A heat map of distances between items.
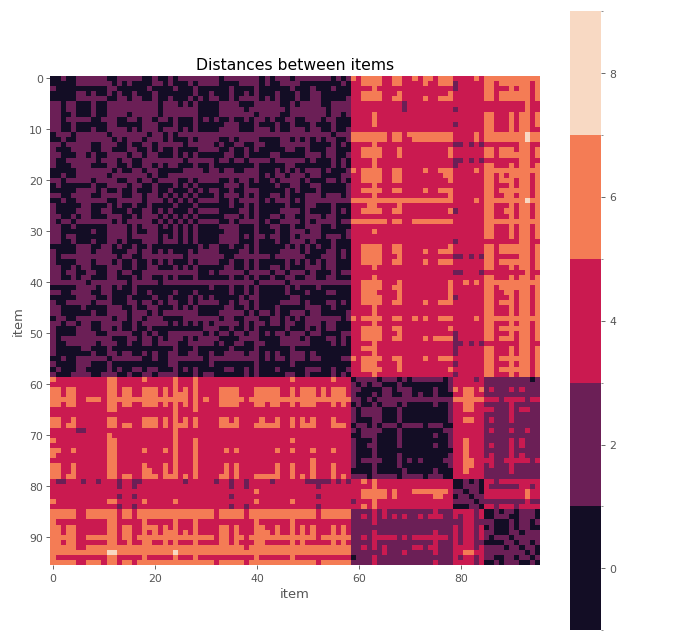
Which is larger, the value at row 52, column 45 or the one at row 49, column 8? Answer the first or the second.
the first
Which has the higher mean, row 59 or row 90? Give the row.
90
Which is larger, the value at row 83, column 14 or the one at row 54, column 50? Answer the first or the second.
the first
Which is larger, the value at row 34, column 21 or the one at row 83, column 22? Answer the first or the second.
the second
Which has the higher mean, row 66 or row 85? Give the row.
85
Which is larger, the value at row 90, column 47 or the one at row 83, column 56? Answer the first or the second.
the first
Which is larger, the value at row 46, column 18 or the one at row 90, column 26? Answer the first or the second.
the second
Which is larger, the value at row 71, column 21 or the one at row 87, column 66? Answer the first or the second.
the first
